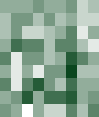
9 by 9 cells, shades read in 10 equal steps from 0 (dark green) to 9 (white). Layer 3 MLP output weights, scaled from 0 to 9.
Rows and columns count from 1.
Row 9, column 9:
3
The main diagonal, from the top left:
5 4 7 3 6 4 2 5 3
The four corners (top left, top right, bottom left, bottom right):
5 6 4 3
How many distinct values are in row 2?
4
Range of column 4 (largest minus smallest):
7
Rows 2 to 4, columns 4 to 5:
6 4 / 7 6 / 3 6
